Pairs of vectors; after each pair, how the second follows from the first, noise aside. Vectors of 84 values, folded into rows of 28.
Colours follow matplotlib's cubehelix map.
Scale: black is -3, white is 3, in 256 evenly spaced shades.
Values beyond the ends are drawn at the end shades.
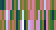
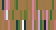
partly zeroed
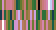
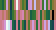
wrapped around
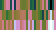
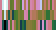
reversed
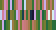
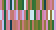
sign-scrambled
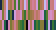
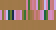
partly zeroed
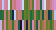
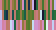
reversed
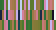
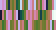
sign-scrambled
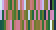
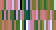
wrapped around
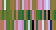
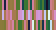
negated
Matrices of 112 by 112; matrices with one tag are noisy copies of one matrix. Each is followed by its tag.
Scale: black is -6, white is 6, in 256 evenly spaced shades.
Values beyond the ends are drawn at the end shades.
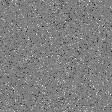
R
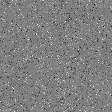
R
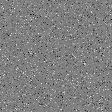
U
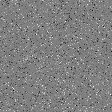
R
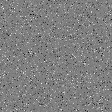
U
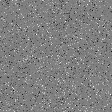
R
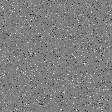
U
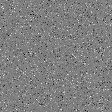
U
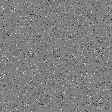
U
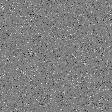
U
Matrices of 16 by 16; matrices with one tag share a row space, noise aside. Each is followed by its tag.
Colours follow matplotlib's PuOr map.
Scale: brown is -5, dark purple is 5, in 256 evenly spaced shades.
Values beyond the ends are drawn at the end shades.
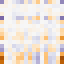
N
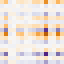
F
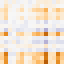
F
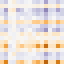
F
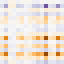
F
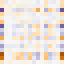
N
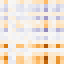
F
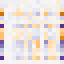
N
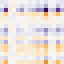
F
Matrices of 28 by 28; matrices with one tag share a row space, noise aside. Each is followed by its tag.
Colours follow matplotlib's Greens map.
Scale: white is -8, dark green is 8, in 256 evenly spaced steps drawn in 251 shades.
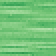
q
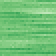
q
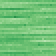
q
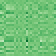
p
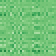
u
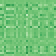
p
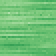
q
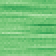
q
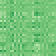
u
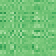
u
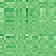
p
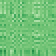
u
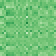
p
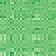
u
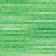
q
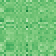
p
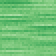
q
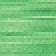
q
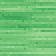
q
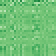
u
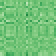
p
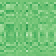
p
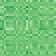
p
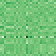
p
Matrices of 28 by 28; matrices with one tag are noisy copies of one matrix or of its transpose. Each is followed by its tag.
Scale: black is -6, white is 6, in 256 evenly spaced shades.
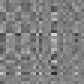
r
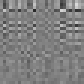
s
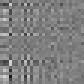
s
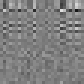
s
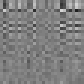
s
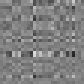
r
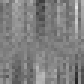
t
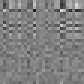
s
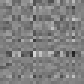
r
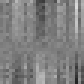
t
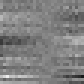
t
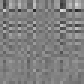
s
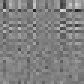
s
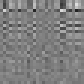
s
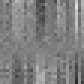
t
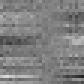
t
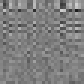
s
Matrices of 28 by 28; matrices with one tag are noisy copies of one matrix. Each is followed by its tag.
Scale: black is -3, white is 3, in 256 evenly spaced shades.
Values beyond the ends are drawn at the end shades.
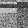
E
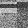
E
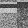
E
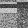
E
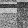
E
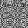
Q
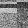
E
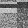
E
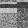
E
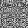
Q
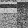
E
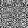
Q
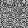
Q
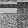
E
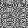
Q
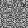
Q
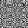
Q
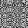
Q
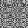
Q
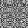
Q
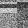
E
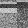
E
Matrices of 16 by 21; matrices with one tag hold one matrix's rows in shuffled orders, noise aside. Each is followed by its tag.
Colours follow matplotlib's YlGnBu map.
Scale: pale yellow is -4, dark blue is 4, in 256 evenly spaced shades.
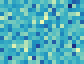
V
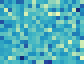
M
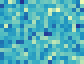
M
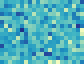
M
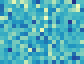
V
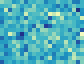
M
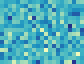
V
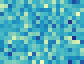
V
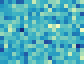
M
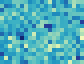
M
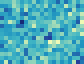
M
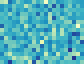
V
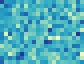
M
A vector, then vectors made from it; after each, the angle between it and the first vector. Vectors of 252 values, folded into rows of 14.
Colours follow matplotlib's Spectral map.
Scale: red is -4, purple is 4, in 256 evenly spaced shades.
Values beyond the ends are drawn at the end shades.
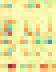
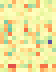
nearly parallel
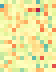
orthogonal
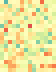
partly aligned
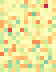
partly opposed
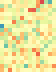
partly aligned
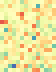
partly opposed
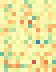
partly aligned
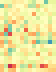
nearly parallel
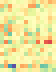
nearly opposite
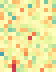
partly aligned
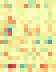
nearly parallel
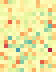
orthogonal
